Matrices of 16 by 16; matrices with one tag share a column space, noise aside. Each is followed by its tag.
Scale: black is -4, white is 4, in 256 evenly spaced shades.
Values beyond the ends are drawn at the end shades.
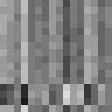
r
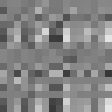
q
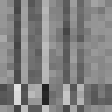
r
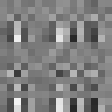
q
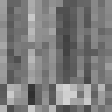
r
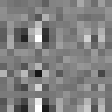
q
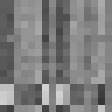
r
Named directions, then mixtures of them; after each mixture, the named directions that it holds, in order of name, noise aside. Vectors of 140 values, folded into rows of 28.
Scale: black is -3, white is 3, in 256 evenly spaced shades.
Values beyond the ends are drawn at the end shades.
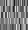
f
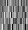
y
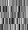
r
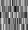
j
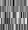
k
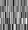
k, y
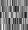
j, y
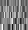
r, y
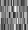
j, k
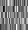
f, r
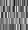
f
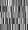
r, y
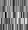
f, k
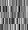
r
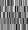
f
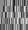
f, k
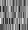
k, r
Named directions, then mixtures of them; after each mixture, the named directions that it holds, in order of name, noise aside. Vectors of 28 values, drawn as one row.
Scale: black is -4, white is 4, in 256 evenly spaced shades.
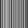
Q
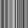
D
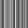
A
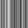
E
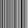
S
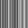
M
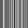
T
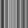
A, D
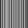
Q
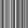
A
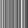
S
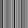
A, S, T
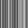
M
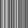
D, M, Q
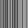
M, Q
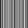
M, Q, T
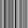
A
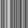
E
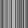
D, Q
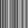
M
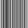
Q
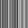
M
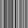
A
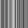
D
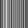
Q
